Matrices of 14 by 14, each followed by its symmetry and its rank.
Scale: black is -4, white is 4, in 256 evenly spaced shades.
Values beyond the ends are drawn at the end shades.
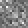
symmetric, rank three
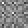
symmetric, rank three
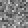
neither, full rank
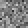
neither, full rank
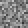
neither, full rank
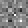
symmetric, rank three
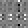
neither, rank two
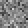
neither, full rank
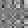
neither, rank two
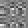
neither, rank two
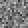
neither, full rank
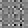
neither, rank two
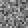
neither, full rank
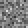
neither, full rank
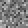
neither, full rank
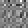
neither, rank two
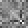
symmetric, rank three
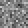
neither, full rank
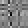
neither, rank two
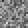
neither, full rank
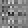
neither, rank two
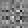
neither, rank two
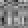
neither, rank two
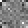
symmetric, rank three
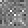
symmetric, rank three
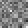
symmetric, rank three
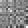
symmetric, rank three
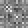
symmetric, rank three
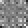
symmetric, rank three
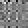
neither, rank two
